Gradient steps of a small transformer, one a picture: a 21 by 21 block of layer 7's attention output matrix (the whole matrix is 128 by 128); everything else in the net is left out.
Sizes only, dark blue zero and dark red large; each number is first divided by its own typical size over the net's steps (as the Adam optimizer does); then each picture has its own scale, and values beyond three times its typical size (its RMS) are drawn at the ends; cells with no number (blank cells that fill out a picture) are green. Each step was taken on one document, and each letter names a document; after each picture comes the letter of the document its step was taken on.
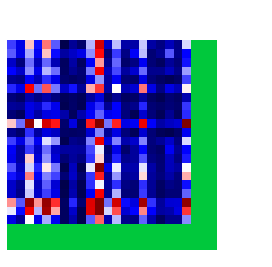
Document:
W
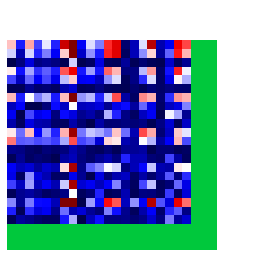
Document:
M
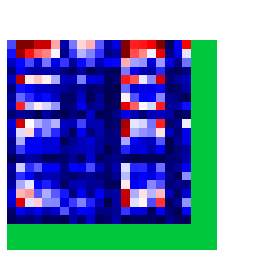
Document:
W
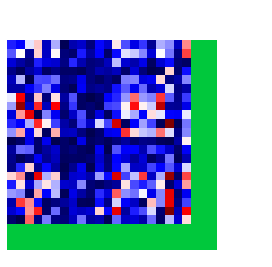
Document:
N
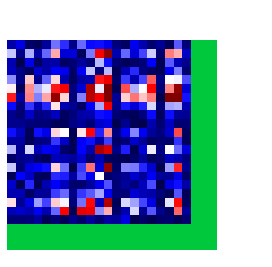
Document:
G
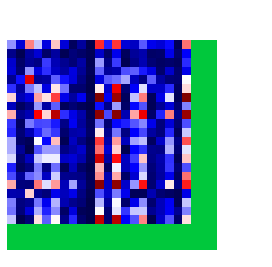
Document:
N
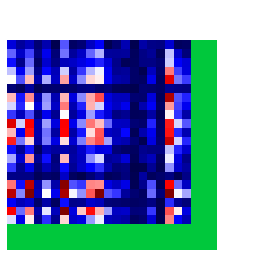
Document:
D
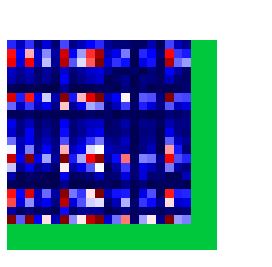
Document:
D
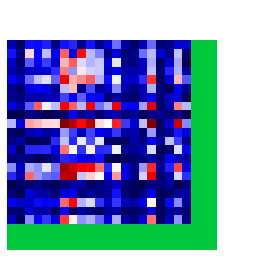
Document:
M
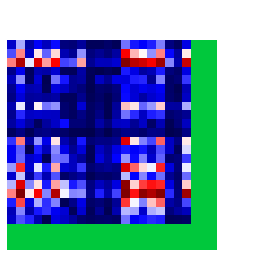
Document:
N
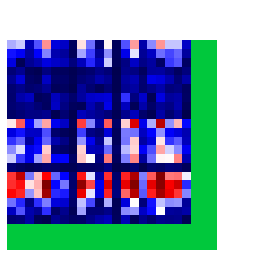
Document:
G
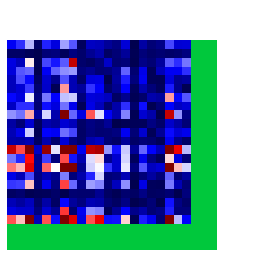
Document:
D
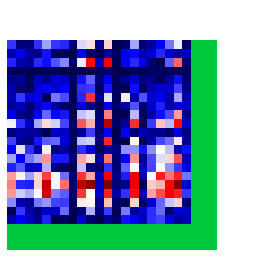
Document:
G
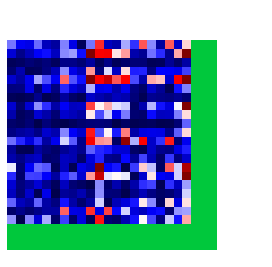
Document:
W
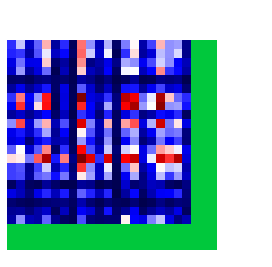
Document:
G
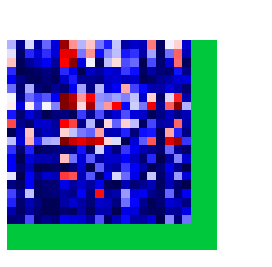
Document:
M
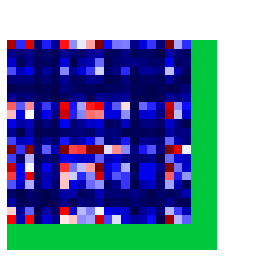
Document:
D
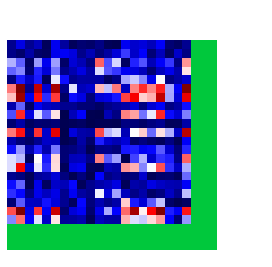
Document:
N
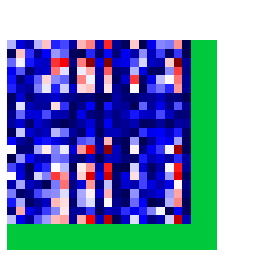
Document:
G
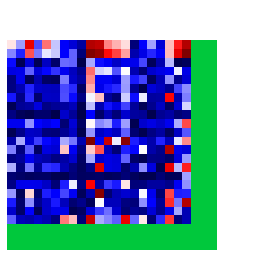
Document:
W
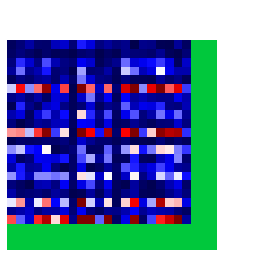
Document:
G
